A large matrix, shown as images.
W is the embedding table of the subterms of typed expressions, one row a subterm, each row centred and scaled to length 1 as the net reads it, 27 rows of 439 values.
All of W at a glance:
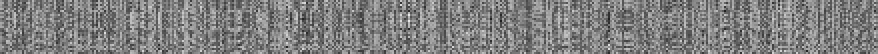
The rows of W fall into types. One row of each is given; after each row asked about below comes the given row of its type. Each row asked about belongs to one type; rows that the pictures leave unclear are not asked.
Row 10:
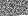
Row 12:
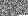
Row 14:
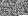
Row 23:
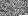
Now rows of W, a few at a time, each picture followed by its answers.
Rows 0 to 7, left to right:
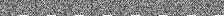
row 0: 12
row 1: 23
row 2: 12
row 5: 14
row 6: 23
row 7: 10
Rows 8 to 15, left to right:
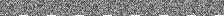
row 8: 23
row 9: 14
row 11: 23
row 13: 23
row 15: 10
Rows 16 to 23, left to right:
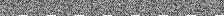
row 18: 12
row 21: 12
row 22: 12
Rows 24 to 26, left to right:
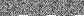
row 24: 12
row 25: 10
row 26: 10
